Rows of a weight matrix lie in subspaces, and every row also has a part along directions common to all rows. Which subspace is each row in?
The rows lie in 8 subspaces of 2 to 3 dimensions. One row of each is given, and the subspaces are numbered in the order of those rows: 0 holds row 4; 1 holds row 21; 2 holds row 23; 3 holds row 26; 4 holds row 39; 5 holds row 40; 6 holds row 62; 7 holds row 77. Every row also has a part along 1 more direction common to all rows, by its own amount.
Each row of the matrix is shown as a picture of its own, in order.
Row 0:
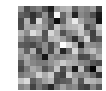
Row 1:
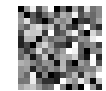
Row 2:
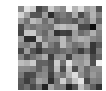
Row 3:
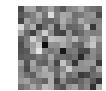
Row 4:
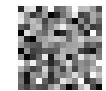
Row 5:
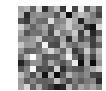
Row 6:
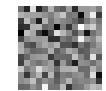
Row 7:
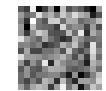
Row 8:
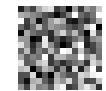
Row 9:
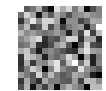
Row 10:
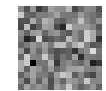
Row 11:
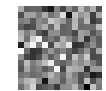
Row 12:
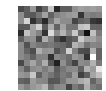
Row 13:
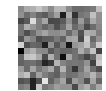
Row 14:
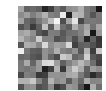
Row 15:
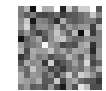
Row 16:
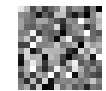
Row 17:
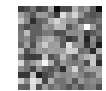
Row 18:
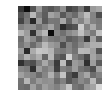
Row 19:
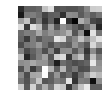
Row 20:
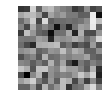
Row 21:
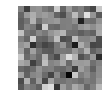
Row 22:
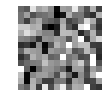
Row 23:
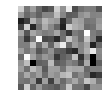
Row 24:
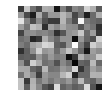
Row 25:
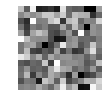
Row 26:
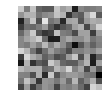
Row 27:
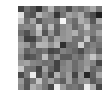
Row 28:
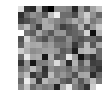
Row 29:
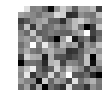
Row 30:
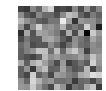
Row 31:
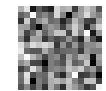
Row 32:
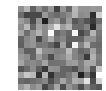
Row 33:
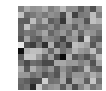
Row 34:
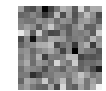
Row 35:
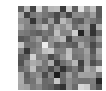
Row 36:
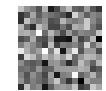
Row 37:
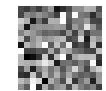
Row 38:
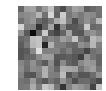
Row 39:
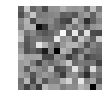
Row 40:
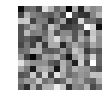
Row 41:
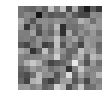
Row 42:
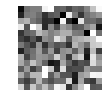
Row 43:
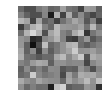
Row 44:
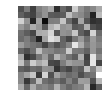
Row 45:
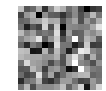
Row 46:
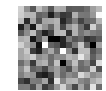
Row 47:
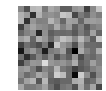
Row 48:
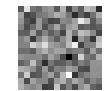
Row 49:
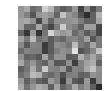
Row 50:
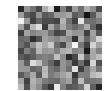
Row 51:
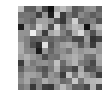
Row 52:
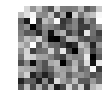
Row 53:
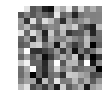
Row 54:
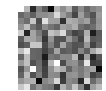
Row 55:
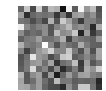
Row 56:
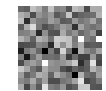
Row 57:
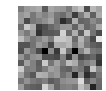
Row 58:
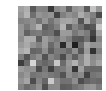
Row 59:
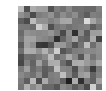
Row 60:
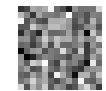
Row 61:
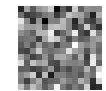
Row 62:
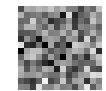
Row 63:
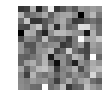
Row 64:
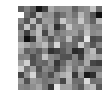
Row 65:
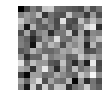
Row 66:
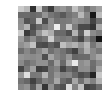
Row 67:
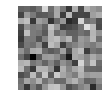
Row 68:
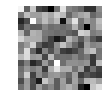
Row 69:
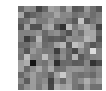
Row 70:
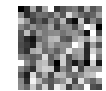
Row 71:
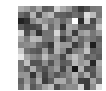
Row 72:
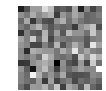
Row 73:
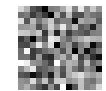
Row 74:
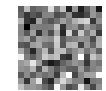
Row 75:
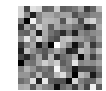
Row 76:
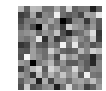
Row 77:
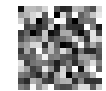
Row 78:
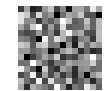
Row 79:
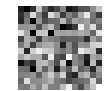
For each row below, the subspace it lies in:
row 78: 2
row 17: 6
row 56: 4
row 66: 3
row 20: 3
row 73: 0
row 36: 4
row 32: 3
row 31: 4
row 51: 7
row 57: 4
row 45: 1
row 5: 5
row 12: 3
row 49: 0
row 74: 1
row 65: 3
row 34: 0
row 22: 4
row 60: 4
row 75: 4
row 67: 5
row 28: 0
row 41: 1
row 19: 6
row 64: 2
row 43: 7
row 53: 0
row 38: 7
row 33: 6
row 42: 6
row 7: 5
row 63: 3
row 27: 2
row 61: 3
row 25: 5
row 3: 7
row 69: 2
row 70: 2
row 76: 2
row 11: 6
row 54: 0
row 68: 5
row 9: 1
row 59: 4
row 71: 1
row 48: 1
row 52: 7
